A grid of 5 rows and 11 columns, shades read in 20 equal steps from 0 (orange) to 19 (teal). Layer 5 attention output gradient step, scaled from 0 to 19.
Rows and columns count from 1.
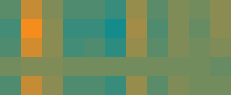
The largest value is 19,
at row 2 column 6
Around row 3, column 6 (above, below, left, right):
19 11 14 8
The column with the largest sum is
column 6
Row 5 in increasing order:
4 8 9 10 11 11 13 14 14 14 16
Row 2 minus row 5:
1 -4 0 2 2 3 -1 1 0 1 -2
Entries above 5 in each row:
10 10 10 11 10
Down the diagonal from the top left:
13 0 9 11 14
